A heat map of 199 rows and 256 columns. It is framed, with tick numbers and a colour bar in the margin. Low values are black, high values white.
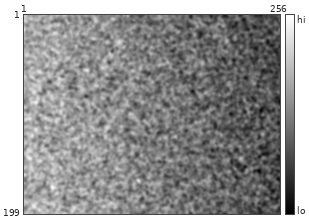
The field is mottled with small blotches. There are no lone odd cells. There is an overall slope up to the left. No single row or column stands out from its neighbours. There are no regular stripes.
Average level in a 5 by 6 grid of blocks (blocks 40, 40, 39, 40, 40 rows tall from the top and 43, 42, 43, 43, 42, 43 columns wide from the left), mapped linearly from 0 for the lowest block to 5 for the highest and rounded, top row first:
543210 | 543210 | 543210 | 543210 | 543210
